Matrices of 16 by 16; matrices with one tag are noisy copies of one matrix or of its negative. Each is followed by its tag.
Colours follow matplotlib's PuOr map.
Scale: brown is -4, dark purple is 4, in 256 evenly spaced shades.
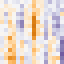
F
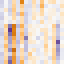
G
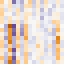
G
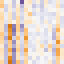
G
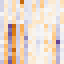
G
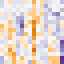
F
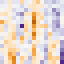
F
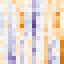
F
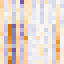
G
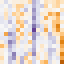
F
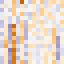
G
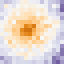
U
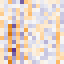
G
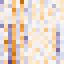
G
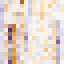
G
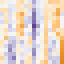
F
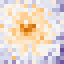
U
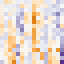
F
